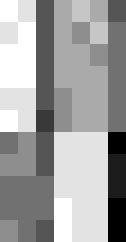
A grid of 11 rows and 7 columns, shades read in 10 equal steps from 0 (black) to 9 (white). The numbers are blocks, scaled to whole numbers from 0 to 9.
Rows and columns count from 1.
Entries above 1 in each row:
7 7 7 7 7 7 6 6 6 6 6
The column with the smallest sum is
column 7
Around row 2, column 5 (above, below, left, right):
7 6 6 7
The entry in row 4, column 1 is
9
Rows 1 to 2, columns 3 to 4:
3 6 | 3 6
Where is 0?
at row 7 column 7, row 10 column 7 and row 11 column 7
